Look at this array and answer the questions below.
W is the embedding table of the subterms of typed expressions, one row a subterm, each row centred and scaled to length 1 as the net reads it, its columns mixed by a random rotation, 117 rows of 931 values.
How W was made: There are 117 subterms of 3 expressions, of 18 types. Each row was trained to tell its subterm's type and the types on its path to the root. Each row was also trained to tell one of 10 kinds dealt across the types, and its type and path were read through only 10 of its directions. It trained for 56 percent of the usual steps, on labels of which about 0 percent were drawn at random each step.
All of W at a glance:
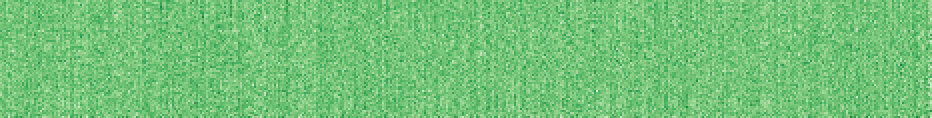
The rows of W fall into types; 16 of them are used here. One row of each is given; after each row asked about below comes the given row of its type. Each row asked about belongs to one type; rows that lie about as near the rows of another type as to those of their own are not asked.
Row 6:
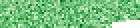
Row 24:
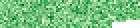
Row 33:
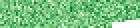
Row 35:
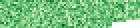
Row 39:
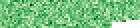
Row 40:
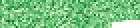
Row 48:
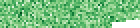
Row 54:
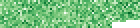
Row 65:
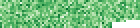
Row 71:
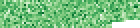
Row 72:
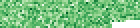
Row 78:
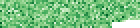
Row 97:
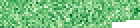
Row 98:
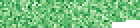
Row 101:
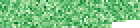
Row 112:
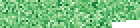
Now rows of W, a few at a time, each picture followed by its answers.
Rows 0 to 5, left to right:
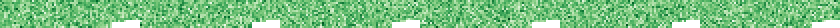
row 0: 40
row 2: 6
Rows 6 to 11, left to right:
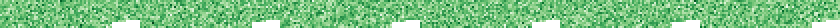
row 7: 71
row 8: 40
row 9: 54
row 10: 40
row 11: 71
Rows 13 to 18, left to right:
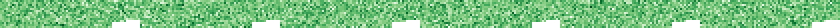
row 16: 71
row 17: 71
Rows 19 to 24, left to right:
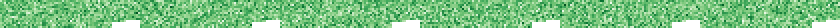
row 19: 112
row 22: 54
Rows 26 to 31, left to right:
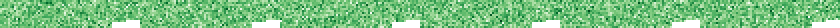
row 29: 97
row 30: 40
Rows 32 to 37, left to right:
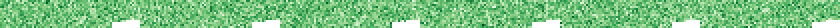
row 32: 98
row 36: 101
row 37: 24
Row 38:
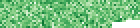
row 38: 98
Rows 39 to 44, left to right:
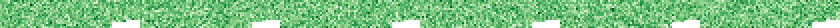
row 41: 54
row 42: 54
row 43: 72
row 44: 78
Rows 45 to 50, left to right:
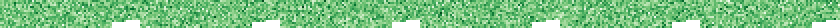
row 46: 35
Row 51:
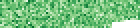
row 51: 101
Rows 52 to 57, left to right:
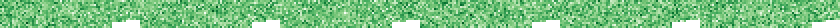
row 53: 24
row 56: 112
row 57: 40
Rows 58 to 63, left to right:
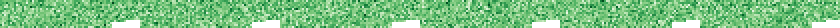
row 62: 71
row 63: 39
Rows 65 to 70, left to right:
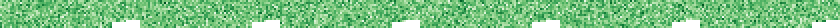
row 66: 54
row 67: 78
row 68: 6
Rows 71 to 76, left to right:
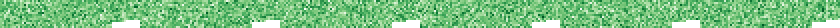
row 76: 35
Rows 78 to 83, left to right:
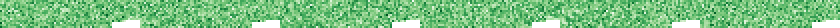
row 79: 112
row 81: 78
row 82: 6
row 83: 65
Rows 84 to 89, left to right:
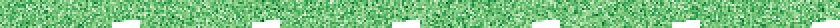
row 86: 33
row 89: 98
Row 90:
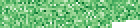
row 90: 72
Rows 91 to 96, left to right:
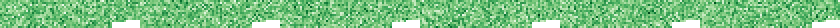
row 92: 65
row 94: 6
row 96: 78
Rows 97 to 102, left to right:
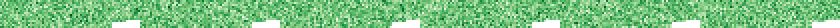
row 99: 35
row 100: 6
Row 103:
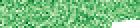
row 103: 101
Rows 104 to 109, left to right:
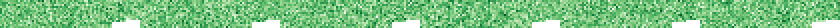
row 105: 98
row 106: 78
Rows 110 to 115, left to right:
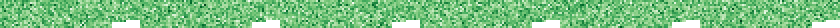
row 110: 39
